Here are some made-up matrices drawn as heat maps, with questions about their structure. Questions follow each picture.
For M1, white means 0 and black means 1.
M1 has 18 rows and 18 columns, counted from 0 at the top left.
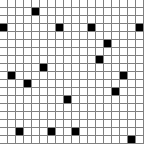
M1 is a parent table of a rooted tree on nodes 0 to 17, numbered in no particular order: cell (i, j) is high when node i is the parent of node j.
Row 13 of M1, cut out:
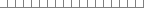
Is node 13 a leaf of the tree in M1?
yes
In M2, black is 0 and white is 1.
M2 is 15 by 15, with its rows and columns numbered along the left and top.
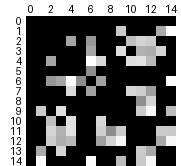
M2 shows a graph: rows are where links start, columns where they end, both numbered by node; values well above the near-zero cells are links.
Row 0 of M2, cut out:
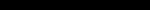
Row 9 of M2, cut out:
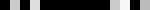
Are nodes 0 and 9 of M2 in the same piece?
no
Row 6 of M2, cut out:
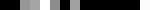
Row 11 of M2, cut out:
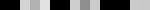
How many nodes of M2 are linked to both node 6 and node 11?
5
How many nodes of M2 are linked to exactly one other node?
1
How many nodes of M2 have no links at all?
1
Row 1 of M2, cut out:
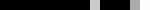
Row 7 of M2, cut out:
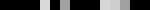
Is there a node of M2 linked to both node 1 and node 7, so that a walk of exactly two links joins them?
no
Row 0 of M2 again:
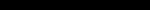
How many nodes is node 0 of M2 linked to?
0
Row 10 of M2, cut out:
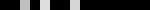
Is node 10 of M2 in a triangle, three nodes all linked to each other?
yes
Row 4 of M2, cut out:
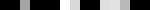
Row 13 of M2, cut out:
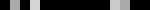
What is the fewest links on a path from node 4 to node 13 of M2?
2
